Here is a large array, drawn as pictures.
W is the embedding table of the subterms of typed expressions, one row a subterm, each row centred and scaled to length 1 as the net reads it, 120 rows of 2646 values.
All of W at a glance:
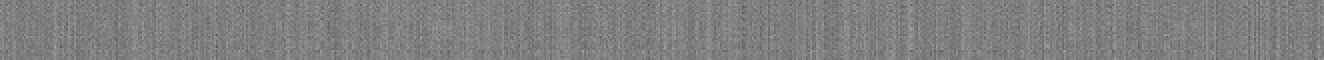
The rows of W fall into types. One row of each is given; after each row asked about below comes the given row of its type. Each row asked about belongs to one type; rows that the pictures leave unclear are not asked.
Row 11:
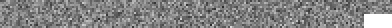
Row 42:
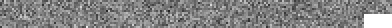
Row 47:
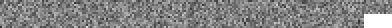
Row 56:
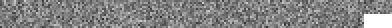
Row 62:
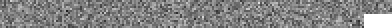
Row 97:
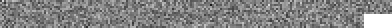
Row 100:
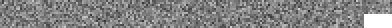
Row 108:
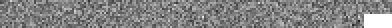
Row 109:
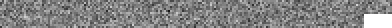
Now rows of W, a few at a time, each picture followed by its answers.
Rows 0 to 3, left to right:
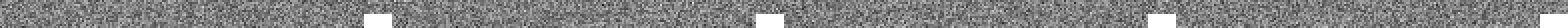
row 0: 11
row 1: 97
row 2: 56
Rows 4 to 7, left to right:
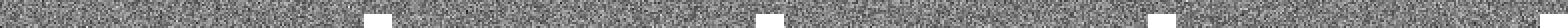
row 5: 109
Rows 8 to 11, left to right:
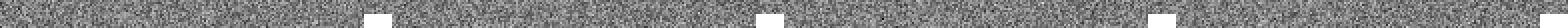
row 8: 42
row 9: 11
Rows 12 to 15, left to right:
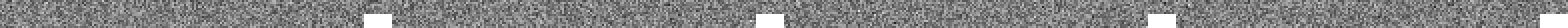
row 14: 56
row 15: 11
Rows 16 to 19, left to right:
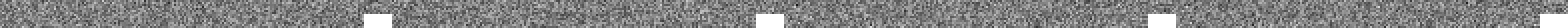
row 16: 56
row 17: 97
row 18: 47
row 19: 47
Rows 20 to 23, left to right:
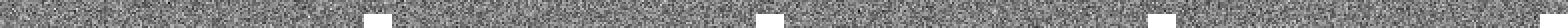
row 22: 62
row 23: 109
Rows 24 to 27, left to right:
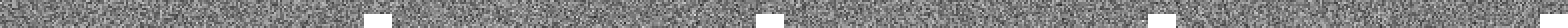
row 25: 11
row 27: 42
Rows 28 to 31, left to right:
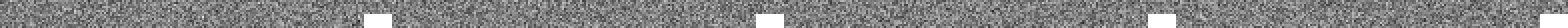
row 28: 108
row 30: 108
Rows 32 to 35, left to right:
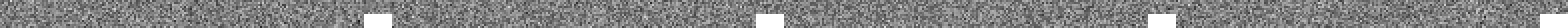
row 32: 100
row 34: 109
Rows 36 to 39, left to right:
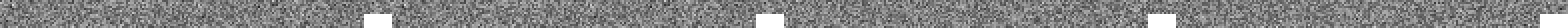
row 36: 11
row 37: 11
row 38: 47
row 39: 109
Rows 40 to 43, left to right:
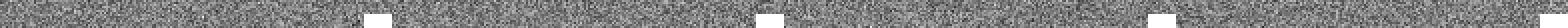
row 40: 108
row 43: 56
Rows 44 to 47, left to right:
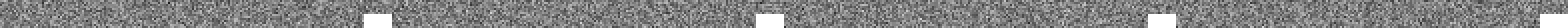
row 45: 108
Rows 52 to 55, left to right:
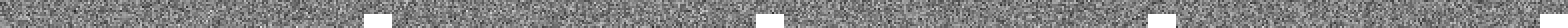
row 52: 42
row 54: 42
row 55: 47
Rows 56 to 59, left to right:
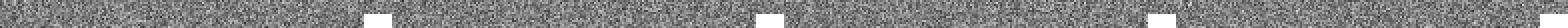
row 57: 109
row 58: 97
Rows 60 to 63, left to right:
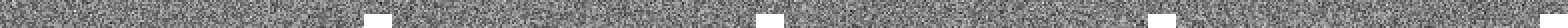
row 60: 56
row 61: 97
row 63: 42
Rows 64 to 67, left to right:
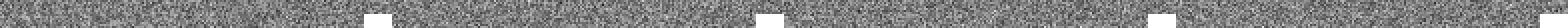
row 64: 109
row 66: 42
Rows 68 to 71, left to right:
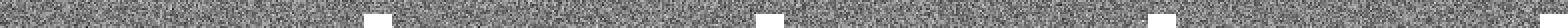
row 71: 47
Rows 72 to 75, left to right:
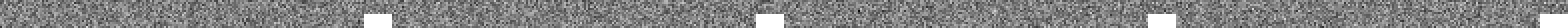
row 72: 47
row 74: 62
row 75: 97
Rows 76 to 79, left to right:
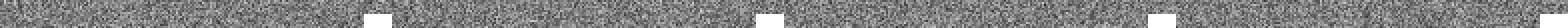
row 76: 56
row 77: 56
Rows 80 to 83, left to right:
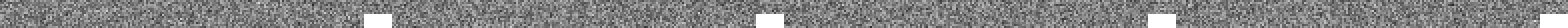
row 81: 11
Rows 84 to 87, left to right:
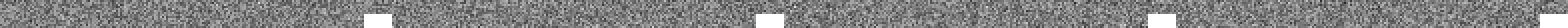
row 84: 47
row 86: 97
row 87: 56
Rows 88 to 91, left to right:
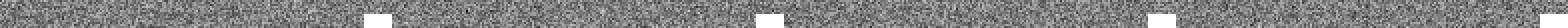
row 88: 97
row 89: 62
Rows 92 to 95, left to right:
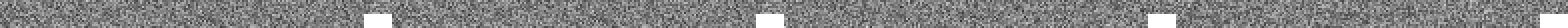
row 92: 100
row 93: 100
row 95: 97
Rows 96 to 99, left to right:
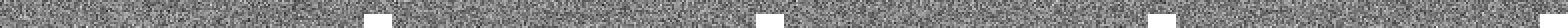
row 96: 42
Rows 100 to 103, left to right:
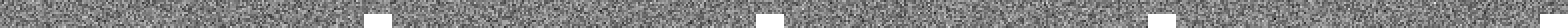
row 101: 108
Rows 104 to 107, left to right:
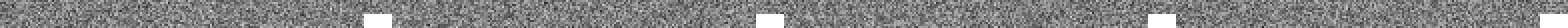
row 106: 109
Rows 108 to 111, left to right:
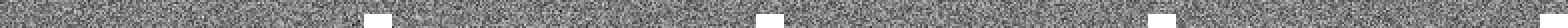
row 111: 100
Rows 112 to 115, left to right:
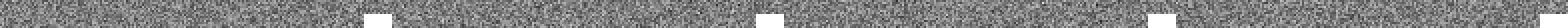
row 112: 47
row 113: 62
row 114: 108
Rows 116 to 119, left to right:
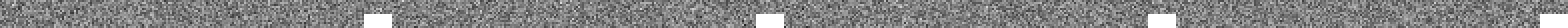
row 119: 47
